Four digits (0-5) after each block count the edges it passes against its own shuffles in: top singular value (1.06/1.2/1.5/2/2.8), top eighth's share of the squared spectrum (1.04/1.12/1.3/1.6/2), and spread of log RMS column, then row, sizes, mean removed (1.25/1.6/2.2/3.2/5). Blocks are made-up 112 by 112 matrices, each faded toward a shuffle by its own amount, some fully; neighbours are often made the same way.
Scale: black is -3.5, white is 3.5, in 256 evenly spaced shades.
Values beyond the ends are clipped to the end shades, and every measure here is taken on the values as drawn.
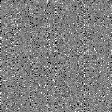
4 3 3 1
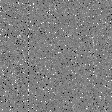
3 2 1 0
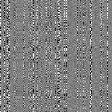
5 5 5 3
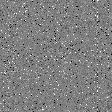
2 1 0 0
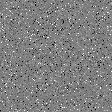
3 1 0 0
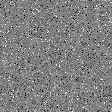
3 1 0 0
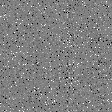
3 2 0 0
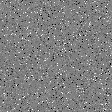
2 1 0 0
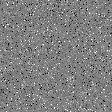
3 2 0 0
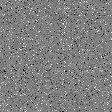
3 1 0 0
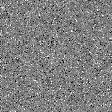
3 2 0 0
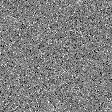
2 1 0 0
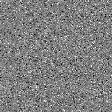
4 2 1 1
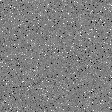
0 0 0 0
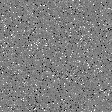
1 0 0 0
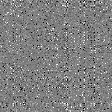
4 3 2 2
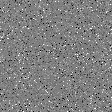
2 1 0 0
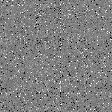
4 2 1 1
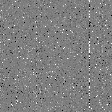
4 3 1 0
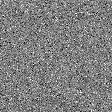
0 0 0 0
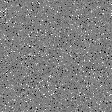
0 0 0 0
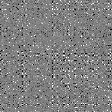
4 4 3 3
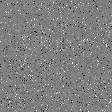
2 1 0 0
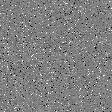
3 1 0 0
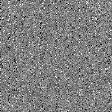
1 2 3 0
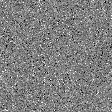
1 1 1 0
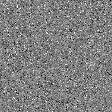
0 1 1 0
